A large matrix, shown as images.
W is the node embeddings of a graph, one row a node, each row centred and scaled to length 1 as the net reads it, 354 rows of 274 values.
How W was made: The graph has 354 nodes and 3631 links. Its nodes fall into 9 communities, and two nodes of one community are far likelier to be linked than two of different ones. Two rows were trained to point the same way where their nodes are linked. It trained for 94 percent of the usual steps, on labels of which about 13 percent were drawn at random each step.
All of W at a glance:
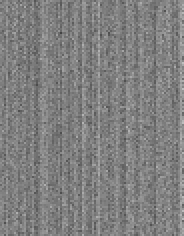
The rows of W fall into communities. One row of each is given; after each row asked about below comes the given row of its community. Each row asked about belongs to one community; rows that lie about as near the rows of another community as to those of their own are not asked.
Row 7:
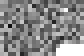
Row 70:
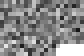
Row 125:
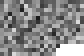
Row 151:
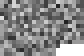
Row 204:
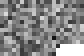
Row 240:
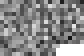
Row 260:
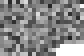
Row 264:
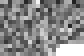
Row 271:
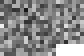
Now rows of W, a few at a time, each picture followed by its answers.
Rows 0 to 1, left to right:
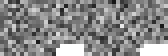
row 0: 7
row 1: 204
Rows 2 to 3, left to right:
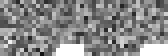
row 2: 7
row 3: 271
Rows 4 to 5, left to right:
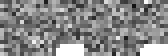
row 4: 271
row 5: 260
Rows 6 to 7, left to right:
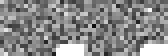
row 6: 271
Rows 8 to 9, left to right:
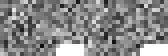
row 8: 7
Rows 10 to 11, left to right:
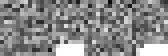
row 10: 271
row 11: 151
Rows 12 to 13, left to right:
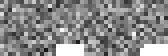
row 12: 7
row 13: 204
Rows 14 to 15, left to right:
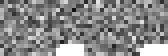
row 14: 260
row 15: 151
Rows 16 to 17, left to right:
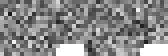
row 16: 240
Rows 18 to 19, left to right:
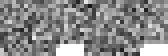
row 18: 271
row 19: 204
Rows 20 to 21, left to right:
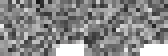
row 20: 240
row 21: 264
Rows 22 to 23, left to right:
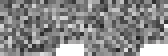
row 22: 271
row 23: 70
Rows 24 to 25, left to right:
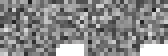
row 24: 125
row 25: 7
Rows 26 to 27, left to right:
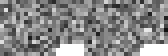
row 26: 151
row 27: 7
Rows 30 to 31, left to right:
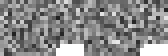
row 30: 151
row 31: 70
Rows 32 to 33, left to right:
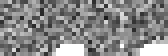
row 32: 204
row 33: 260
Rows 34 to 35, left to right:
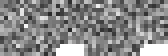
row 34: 240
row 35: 7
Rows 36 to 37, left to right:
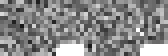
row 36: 271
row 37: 7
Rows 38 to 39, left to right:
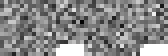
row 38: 260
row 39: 271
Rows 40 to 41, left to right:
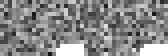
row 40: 151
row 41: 125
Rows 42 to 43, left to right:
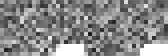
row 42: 70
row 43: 264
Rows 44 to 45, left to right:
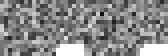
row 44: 70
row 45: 125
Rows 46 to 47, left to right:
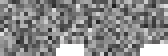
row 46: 7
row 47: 7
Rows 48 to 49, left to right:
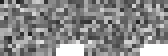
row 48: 260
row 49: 70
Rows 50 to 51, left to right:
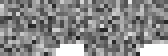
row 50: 70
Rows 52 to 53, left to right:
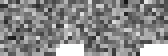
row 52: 7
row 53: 260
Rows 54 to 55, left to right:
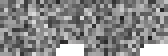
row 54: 260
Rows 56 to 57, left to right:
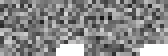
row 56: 204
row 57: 151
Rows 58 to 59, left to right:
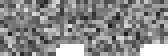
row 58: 204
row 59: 271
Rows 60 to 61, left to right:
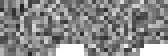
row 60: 271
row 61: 151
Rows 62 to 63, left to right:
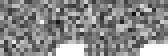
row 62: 240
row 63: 264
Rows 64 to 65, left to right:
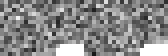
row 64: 260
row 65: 151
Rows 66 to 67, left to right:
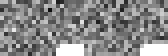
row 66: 204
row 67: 70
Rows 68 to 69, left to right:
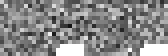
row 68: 264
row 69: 204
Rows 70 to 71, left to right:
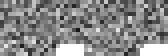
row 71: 240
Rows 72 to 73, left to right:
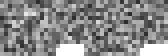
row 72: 271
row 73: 151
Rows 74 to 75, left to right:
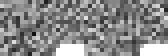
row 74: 70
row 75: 240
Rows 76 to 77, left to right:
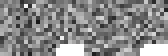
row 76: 271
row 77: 260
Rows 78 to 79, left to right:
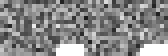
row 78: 271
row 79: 7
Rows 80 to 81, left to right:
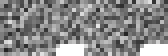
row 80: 271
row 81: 240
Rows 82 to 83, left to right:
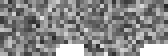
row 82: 271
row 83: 125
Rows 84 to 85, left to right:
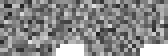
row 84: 151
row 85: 7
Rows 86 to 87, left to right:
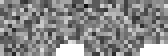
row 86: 264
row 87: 204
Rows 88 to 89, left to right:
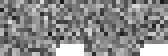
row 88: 151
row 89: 125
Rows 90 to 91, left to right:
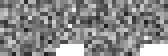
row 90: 204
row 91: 70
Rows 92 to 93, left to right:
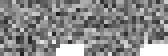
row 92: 204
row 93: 70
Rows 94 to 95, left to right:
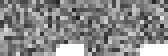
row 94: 260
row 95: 70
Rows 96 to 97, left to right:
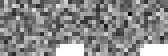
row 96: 260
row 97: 70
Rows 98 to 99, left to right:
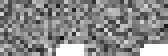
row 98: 151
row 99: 151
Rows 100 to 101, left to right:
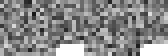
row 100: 151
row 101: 271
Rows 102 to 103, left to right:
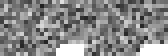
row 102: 264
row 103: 7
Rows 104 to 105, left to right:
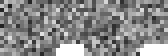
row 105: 271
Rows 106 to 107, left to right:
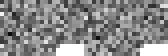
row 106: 271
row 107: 7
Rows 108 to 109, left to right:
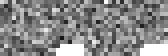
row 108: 151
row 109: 7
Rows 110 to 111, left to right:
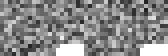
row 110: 260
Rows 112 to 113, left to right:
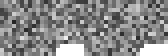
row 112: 7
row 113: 125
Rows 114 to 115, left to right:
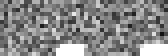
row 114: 240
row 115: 240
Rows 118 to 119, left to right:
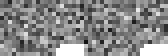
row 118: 151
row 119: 7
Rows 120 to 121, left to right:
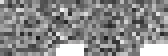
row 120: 264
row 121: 260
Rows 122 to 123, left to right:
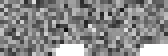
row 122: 151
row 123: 125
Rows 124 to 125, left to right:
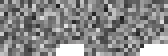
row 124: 271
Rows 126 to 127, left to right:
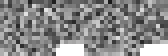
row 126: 271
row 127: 260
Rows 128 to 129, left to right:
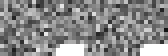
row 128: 264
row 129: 7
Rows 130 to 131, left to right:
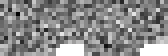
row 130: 264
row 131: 204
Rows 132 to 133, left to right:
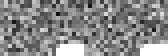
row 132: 70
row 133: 240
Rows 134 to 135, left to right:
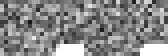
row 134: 70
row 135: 70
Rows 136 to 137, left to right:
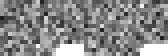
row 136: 70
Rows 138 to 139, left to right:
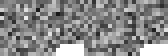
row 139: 240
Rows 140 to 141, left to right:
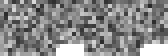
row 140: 7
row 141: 271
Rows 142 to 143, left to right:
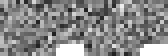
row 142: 264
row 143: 125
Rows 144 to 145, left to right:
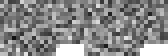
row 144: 7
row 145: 151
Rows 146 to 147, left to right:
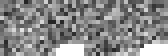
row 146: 240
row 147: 264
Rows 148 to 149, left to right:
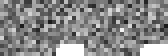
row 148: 70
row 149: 271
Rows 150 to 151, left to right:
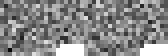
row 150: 125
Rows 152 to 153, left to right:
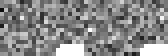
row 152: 125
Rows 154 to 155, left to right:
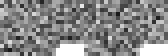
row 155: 151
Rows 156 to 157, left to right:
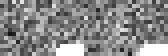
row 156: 264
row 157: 240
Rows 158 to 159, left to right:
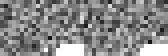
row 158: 204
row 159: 125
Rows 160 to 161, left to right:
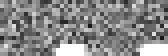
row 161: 240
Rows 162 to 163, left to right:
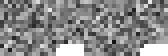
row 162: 125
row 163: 204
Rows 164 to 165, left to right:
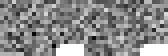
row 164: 125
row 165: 260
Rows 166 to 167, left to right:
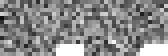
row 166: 271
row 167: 70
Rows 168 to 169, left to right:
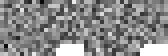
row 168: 240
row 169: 204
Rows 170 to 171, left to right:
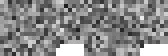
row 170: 264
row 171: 125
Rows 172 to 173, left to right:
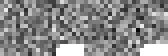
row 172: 260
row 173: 264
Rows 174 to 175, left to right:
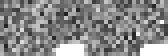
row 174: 240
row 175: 7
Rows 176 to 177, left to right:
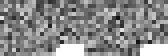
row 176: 260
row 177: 271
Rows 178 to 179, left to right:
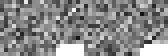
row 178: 7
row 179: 264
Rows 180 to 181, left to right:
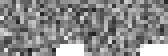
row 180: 260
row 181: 271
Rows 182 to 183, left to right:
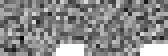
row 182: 70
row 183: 264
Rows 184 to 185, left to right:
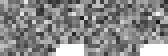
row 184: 7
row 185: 240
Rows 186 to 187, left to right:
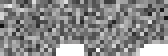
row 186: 70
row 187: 264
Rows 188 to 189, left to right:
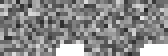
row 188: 70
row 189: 204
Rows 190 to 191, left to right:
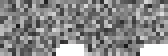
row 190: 271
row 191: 7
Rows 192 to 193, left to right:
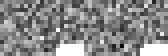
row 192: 271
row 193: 70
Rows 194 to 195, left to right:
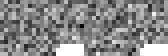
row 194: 7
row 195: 125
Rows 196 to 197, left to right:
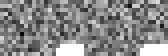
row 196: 70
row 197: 151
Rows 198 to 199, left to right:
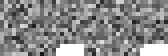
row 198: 125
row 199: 70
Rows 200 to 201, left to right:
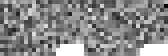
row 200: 264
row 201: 125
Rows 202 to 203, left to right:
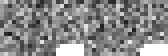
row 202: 204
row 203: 70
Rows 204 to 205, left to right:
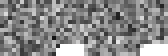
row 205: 271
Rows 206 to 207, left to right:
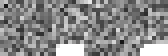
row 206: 70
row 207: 264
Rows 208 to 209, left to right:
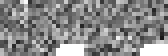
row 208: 7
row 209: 264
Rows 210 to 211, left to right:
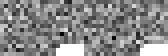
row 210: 125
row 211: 204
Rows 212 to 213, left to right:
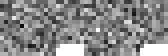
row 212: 204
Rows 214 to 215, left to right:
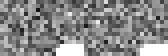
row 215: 151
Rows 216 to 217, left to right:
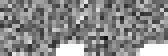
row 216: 70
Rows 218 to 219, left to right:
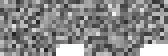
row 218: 7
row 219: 70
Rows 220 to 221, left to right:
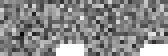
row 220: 125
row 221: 7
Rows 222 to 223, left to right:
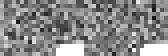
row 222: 151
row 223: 264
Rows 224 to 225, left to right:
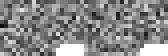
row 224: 204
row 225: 151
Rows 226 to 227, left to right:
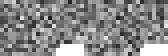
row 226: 125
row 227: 204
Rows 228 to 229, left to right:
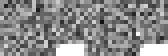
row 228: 240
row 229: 7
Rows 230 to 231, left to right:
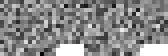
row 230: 7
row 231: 125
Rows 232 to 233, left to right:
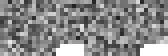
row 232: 70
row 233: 204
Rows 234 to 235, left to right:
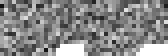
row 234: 264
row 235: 151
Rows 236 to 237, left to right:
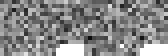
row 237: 70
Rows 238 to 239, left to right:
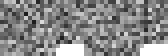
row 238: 125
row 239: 240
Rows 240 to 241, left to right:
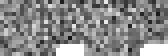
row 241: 240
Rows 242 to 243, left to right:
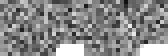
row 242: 7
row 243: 260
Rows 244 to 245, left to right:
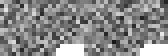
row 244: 204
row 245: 151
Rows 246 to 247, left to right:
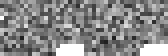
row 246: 204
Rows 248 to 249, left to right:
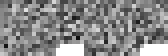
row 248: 240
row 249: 70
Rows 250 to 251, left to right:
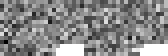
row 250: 264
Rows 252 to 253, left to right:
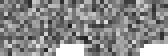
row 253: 264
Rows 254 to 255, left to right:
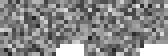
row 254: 151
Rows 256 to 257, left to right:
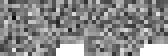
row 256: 260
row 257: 125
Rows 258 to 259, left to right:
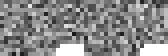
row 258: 260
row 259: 204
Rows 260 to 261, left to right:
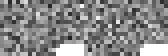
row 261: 7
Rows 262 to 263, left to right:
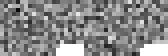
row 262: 7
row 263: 70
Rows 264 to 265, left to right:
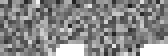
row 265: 271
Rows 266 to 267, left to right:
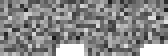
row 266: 271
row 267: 151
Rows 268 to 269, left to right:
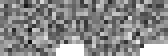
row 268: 151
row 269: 264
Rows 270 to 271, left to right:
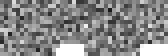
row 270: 240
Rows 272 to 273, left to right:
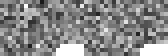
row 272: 204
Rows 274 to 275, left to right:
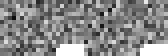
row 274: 204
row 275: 264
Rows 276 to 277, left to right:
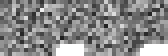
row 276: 125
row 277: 240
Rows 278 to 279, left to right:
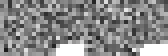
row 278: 240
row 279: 151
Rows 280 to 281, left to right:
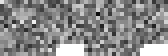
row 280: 7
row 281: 264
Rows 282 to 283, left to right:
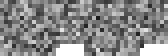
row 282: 7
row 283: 125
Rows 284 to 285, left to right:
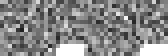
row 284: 70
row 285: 7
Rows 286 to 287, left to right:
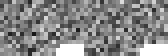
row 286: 264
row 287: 151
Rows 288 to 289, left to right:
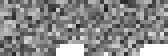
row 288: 260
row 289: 125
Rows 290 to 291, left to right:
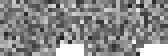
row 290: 151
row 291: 70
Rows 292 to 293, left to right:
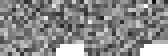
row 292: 240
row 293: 264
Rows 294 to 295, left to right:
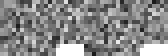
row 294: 70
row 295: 70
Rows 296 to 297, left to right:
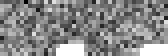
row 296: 240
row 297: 264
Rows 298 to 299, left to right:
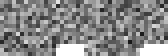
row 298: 271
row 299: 151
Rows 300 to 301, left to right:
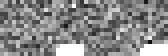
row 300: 240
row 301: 264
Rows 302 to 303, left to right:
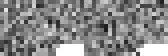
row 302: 260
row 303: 271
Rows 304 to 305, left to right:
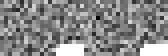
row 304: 70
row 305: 125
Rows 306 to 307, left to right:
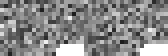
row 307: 264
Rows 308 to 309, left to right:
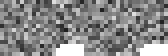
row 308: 151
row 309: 264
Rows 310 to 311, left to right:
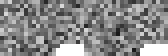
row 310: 204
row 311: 204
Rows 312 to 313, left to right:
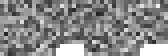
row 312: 264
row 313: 125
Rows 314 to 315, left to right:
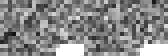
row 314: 264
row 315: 70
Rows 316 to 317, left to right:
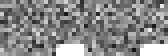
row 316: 240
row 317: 7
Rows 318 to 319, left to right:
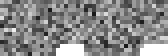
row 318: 204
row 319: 204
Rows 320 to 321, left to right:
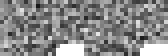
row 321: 151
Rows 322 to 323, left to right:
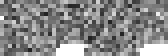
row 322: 151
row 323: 264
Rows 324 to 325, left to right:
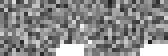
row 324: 151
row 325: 70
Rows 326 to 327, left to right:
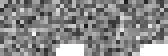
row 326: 240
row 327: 260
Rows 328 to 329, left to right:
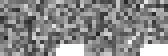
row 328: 271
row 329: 70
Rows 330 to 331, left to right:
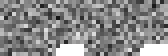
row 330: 151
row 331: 7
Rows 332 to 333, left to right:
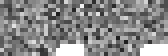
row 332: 151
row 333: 240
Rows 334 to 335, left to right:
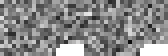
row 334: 264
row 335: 204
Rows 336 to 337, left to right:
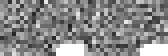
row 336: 240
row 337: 240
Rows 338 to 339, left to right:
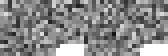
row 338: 264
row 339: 264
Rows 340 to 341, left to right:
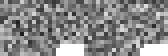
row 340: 7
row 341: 264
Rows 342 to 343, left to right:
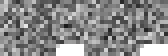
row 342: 7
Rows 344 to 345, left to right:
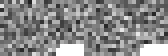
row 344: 151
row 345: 260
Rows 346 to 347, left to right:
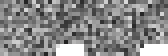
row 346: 240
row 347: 151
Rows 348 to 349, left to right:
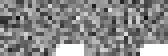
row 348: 70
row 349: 271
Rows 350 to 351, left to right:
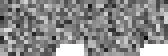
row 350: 7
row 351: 151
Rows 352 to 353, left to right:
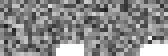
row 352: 151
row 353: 70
